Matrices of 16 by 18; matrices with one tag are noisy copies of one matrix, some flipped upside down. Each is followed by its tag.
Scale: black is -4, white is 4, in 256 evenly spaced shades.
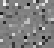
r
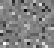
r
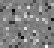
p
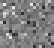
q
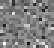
r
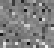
r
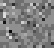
q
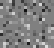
r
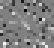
r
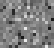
p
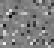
q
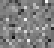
p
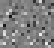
q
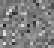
q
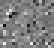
q
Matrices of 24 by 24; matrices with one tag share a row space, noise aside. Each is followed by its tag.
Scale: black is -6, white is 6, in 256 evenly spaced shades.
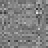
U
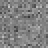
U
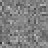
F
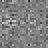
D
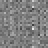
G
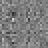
D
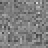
U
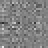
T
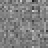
G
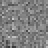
D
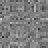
F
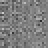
T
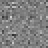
D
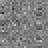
T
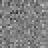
F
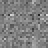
G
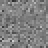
D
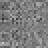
T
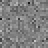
F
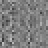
D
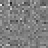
F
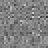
G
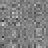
T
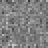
D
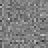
F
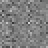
D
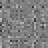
F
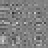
T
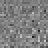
G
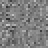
D
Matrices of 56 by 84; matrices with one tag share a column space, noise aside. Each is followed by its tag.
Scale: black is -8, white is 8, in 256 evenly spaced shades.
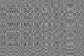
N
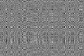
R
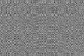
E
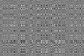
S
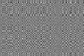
E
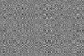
S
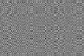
E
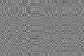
E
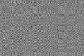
E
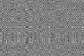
R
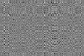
E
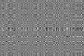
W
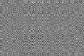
E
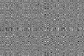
W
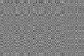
E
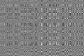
N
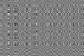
N
